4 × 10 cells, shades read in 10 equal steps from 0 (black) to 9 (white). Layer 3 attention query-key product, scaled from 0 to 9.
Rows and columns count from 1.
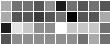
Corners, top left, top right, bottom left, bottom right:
6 3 3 4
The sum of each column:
16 20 19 15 18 19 16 17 20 17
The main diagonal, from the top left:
6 3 7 5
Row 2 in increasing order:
0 2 3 3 3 3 3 4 6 6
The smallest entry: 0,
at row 2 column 7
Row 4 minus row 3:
2 -3 -2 0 0 -4 -2 -3 -1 0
